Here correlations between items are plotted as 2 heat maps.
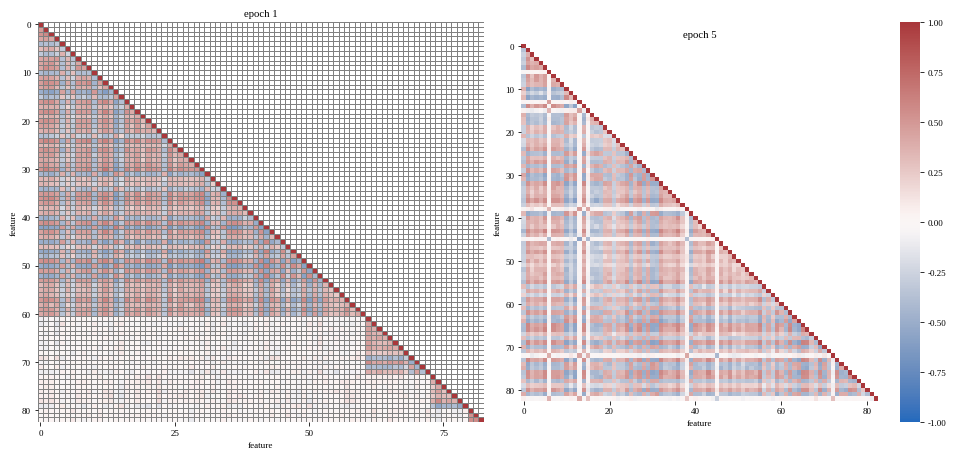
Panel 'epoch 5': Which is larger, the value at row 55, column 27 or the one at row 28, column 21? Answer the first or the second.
the first
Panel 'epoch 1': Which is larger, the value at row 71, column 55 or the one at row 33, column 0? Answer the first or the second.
the second
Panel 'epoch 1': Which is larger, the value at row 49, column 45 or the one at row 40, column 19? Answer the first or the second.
the second
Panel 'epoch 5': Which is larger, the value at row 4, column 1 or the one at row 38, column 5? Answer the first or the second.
the first
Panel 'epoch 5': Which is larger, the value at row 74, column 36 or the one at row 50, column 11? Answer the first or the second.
the second
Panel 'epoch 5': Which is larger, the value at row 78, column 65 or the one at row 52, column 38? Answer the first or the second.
the second
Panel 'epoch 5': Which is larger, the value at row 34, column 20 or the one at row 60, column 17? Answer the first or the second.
the first
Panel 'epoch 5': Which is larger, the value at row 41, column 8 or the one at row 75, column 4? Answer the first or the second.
the first
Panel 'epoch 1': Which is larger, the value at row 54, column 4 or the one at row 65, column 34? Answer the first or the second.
the second
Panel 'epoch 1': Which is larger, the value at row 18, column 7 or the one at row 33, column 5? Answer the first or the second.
the first
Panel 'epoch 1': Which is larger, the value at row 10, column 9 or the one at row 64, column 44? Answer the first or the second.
the second
